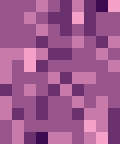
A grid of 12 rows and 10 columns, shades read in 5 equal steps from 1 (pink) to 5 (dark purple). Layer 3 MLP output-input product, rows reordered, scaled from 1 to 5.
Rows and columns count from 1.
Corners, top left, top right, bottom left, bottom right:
3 1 3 4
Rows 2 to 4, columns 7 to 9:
1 4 3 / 3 4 3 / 2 3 4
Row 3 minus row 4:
0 0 0 -2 0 1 1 1 -1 1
